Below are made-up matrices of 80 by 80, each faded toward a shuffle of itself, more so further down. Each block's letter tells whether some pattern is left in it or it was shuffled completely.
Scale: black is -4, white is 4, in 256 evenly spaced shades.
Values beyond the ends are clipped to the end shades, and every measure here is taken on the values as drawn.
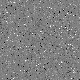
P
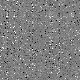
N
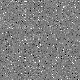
N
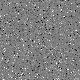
P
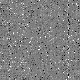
N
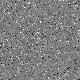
P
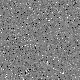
P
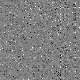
N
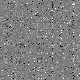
N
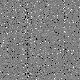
N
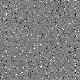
N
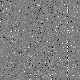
N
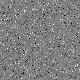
P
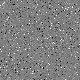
P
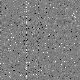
N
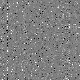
N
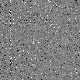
N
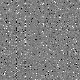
N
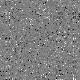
N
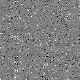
N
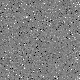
P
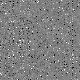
N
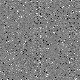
N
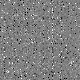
N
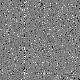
N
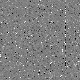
N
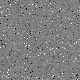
P
